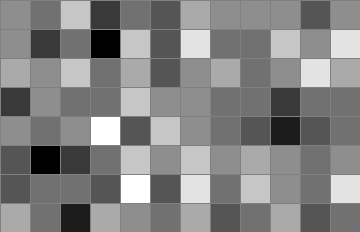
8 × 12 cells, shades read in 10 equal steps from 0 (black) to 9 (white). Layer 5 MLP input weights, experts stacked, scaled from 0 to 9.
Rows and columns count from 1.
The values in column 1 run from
2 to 6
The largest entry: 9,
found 2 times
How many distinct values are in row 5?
6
